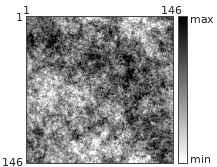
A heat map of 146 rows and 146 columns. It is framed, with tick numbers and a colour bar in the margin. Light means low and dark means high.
Mirror symmetry: none. Histogram: bell-shaped. Average level on the scale: 50%. Grain: blotchy.
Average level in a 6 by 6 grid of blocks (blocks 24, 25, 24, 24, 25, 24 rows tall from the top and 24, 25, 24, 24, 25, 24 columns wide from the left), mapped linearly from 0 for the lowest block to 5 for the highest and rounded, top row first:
432302 / 444443 / 123453 / 112343 / 222244 / 310114
